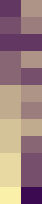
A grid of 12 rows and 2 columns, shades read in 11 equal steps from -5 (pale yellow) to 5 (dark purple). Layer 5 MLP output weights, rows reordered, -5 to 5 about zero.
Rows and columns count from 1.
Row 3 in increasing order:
3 3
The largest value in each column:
3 5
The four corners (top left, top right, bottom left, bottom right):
3 -1 -5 5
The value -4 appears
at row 10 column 1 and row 11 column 1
